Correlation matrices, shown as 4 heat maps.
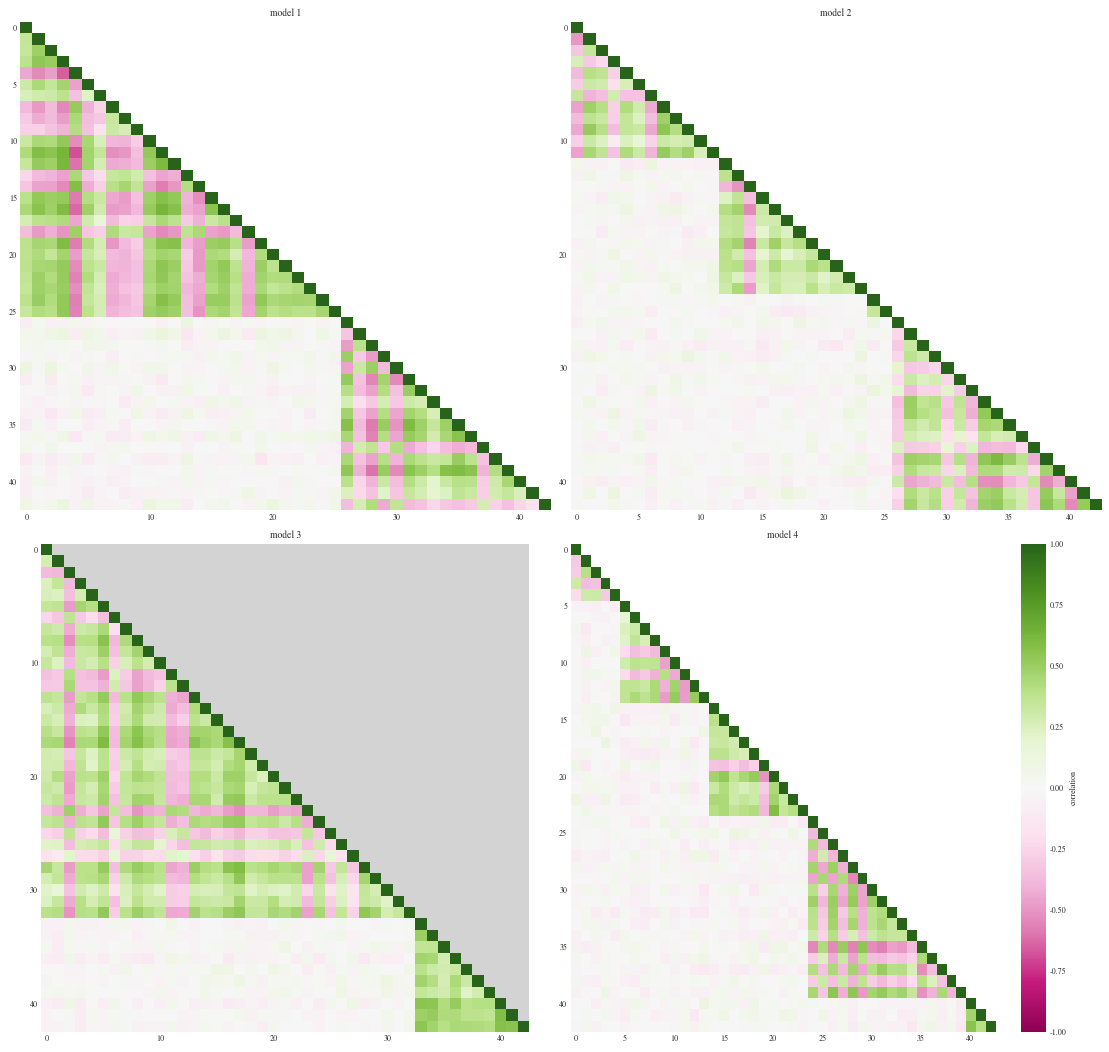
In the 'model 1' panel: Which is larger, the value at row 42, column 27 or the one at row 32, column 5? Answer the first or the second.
the first
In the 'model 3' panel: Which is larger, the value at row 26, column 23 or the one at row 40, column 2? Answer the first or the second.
the second
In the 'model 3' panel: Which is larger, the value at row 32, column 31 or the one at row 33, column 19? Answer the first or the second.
the first
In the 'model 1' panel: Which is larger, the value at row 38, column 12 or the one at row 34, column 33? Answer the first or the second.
the second
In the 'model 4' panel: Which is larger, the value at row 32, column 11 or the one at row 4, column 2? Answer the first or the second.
the second
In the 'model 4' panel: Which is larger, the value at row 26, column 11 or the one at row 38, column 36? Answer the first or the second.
the second
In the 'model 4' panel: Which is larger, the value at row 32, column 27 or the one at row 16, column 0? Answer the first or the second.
the second
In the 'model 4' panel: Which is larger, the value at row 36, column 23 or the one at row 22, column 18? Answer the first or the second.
the second
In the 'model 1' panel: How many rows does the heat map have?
43
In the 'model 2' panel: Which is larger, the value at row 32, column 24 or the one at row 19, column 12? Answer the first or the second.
the second
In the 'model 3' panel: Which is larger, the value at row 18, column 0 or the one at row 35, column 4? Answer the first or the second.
the first
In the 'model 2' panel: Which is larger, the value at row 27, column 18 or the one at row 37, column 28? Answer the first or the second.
the first
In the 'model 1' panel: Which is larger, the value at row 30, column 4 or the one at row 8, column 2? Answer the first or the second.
the first
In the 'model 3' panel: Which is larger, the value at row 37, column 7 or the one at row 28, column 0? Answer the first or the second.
the second
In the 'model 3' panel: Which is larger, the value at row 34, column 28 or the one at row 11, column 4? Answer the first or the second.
the first
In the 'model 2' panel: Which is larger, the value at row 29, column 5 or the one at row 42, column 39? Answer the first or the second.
the second
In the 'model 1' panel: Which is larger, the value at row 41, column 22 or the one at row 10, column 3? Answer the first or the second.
the second
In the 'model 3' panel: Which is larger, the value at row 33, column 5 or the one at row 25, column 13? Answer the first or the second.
the first
